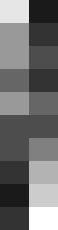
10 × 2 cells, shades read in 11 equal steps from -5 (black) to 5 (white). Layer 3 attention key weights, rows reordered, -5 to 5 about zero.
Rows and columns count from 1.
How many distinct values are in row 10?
2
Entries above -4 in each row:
1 2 2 2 2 2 2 2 1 2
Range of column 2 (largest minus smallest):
9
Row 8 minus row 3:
-4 4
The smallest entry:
-4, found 2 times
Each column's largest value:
4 5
